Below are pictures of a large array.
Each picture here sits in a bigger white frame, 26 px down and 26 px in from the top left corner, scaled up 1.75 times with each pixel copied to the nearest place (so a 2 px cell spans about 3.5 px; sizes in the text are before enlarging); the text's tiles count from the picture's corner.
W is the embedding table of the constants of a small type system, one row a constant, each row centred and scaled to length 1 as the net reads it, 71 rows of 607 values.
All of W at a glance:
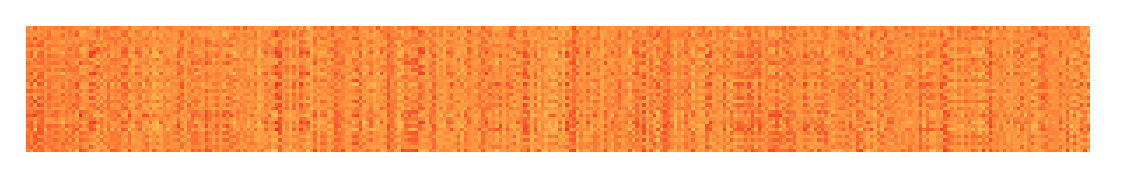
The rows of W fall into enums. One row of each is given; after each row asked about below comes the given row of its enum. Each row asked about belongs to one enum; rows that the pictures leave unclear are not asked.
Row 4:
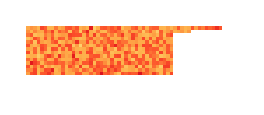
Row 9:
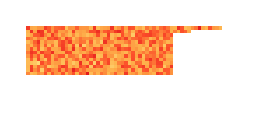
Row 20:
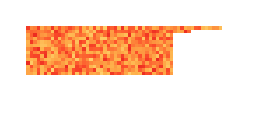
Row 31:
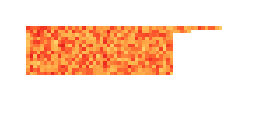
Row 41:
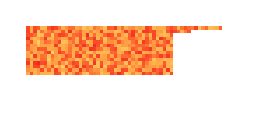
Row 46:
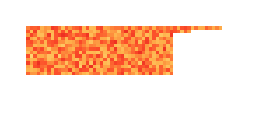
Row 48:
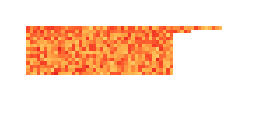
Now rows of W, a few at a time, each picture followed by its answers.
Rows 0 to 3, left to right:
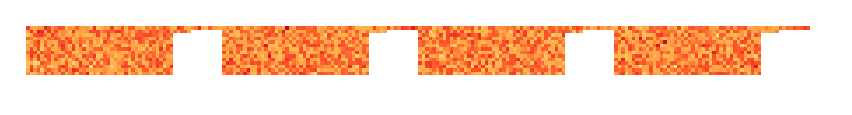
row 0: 9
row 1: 4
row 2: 46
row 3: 4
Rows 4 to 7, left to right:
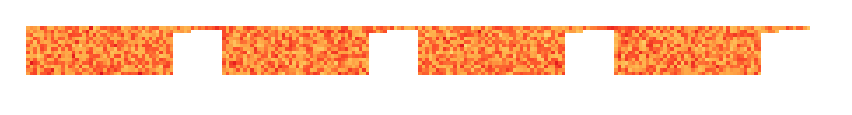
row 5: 41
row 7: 31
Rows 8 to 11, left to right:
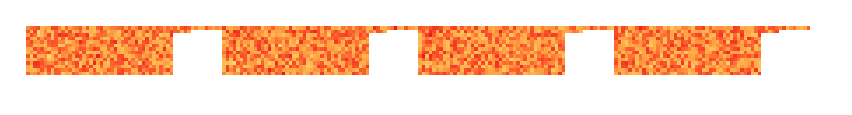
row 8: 46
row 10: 31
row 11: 41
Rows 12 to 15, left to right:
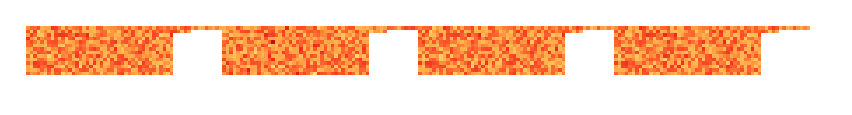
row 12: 46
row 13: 4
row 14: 46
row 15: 46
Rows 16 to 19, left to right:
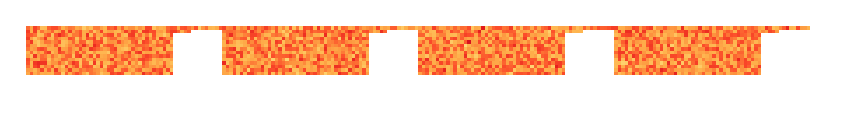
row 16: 41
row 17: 20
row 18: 4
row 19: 9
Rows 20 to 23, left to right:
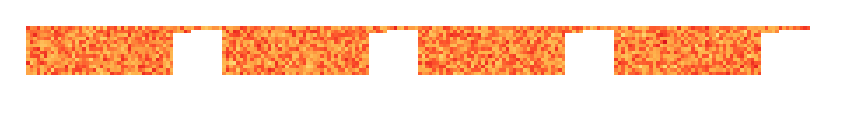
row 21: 9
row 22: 46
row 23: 4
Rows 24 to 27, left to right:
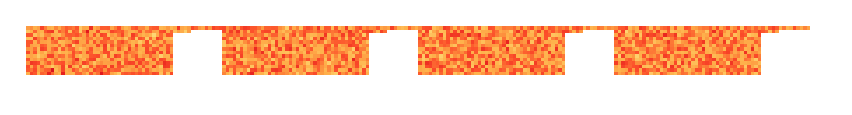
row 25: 48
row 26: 46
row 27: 46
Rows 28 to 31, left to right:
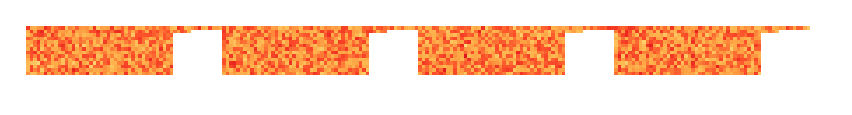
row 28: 9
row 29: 41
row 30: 4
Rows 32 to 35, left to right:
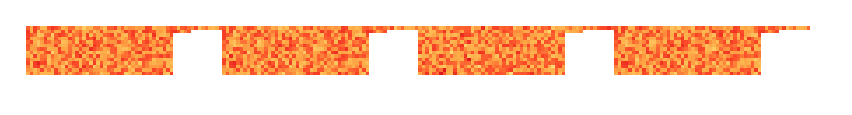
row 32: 41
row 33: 41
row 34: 4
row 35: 41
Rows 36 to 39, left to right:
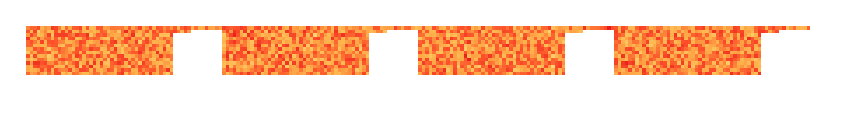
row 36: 46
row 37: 31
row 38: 4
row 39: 41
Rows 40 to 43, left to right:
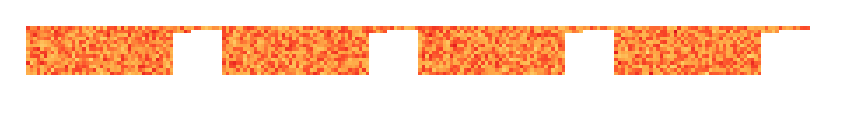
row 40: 20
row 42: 31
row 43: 4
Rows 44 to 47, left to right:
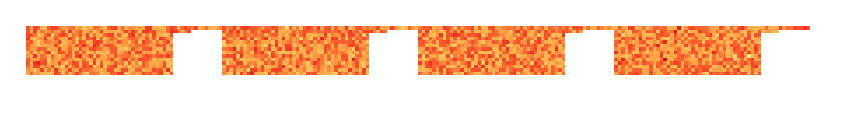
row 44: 41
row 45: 48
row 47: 4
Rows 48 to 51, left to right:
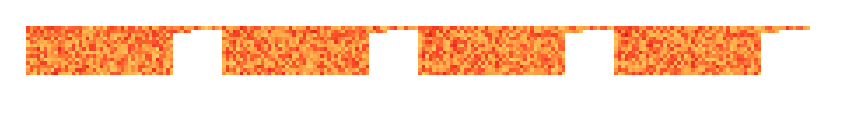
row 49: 9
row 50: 31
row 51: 31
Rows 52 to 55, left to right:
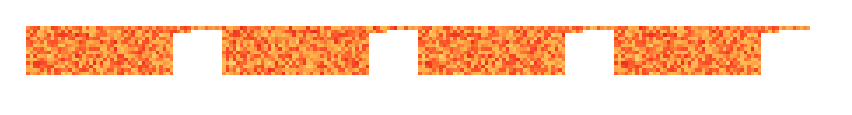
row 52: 46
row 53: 9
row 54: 46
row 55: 46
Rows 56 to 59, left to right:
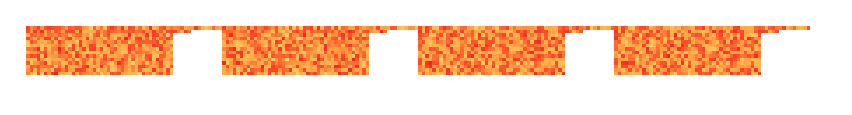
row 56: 48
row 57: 20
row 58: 41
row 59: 41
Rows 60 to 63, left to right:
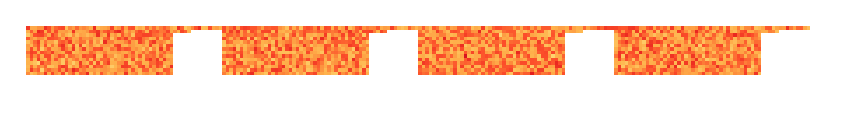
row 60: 9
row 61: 48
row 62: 4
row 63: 31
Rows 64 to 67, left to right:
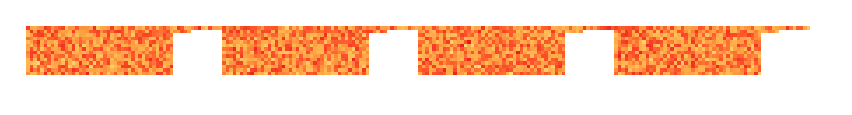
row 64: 9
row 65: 48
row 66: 4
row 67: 31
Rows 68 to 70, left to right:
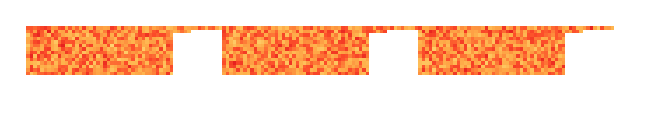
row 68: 31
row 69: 41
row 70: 9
